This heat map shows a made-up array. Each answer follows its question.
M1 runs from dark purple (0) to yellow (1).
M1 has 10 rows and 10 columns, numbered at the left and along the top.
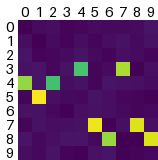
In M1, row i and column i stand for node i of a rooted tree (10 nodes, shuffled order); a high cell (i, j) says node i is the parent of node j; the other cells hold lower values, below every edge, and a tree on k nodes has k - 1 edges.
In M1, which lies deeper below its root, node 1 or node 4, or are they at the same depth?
node 1
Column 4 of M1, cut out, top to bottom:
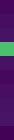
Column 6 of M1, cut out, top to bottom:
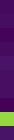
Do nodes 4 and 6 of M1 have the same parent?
no
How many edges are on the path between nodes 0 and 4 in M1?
1
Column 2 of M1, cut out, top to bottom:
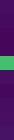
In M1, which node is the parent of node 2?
4
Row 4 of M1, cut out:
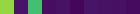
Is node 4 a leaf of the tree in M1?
no
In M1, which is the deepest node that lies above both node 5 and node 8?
7
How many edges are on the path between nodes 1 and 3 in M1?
3
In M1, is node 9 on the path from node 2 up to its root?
no
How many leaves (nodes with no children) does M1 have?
5
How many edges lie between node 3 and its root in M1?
0
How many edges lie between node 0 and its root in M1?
2
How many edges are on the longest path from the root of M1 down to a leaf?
3
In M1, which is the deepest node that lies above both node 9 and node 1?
7
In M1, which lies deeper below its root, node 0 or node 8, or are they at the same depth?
the same depth
